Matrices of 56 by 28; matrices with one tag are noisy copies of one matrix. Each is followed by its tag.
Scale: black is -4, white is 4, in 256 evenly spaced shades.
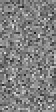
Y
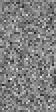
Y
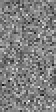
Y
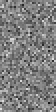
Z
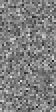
Z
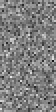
Z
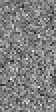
Y
